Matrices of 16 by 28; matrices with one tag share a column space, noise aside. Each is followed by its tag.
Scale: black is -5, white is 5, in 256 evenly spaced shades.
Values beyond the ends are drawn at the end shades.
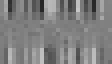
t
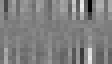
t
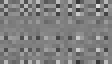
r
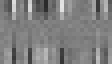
t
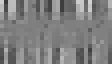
t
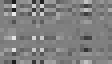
r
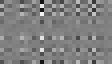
r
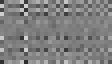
r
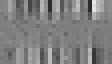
t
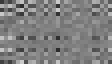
r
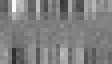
t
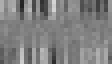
t
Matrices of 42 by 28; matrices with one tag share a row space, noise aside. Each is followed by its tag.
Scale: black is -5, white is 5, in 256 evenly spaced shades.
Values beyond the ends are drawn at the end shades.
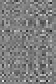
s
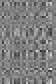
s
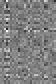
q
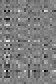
q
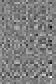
s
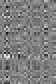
q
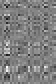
q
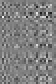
s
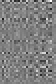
s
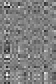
q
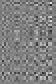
s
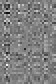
q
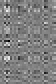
q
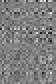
s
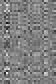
q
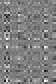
q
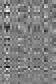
q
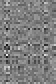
q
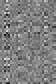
q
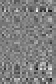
s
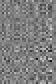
s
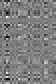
q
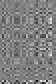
s
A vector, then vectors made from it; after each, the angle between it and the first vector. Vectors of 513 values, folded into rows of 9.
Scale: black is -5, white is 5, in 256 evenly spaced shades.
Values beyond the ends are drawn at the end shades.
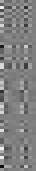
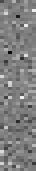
orthogonal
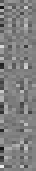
nearly opposite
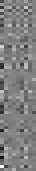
nearly opposite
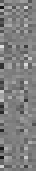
nearly opposite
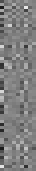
nearly opposite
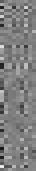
nearly opposite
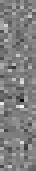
partly aligned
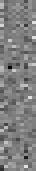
partly aligned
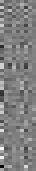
nearly parallel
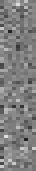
partly opposed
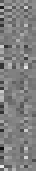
nearly opposite
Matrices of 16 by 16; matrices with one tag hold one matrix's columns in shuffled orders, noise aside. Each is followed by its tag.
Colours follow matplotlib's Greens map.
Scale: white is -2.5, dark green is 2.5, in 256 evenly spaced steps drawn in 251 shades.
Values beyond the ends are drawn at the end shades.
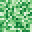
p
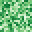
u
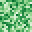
u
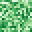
p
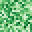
u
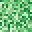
u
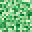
p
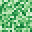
p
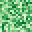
u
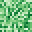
p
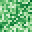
u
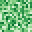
u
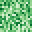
u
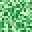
p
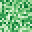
u
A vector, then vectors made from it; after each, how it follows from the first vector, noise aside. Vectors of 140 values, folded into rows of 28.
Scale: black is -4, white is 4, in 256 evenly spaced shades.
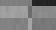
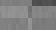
shrunk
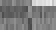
negated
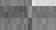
negated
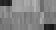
wrapped around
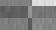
negated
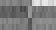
negated
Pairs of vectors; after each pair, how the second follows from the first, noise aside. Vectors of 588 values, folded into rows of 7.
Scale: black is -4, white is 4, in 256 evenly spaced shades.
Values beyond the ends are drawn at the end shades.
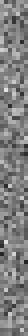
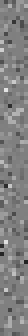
partly zeroed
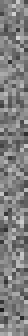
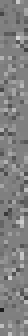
partly zeroed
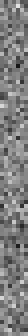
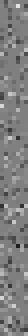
partly zeroed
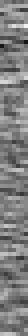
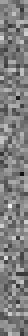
shuffled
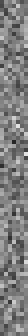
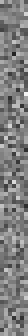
shuffled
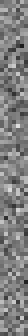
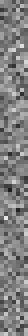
negated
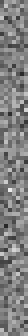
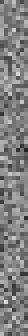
shuffled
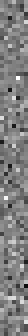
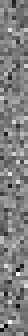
shuffled
